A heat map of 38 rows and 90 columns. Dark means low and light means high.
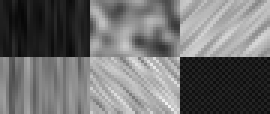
The table splits into 2 rows of 3 panels. Panel 1,1: very low, streaked downward, faint in contrast. Panel 1,2: middling, blotchy, strong in contrast. Panel 1,3: high, slanting up to the right. Panel 2,1: middling, streaked downward. Panel 2,2: high, slanting down to the right. Panel 2,3: very low, checkered, faint in contrast.
